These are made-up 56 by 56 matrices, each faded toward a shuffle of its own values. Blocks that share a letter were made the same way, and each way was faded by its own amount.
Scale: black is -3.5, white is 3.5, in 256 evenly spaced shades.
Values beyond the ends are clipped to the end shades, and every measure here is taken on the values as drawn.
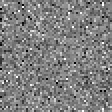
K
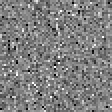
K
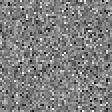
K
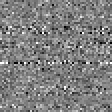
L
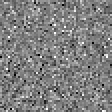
K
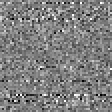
L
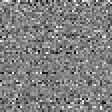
L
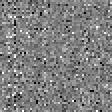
K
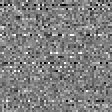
L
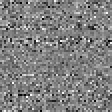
L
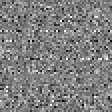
L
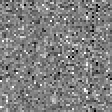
K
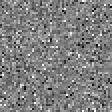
K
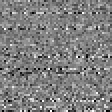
L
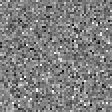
K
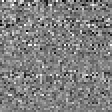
L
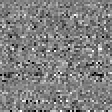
L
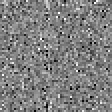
K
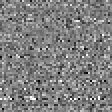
L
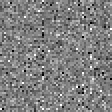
K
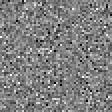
K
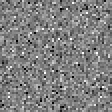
K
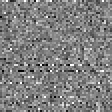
L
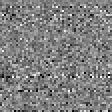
L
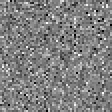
K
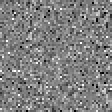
K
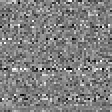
L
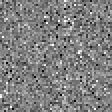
K
